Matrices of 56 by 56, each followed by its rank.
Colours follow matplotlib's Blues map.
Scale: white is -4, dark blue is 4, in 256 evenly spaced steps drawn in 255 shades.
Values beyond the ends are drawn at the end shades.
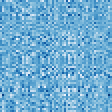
five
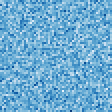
full rank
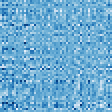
five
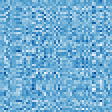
five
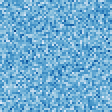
full rank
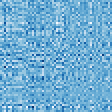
five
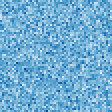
full rank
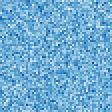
full rank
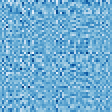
five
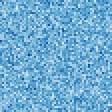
full rank
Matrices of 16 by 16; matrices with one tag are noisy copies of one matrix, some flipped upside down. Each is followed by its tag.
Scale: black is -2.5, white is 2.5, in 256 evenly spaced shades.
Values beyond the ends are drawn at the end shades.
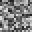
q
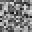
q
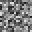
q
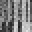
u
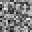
q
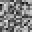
q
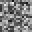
q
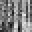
u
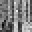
u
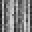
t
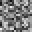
q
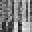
u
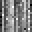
t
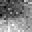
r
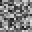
q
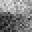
r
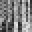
u
